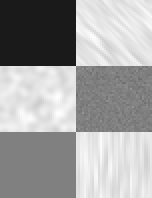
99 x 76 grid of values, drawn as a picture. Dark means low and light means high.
It is made of 3 by 2 panels. Panel 1,1: very low, flat. Panel 1,2: very high, slanting down to the right, faint in contrast. Panel 2,1: very high, blotchy, faint in contrast. Panel 2,2: middling, fine-grained, faint in contrast. Panel 3,1: middling, flat. Panel 3,2: very high, streaked downward, faint in contrast.
